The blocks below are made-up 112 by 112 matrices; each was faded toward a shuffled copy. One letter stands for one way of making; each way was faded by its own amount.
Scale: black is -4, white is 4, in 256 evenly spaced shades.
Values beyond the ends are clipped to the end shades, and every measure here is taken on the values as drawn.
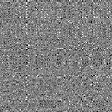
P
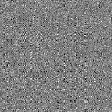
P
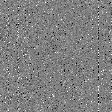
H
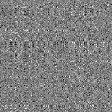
P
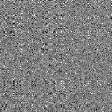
P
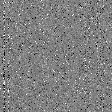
H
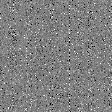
H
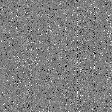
H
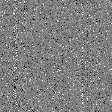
H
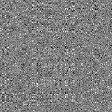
P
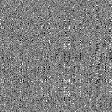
P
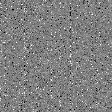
H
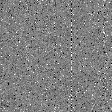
H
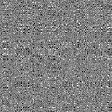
P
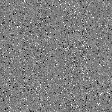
H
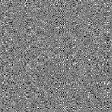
P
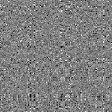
P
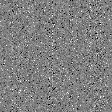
H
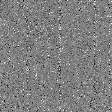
H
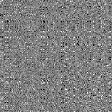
P
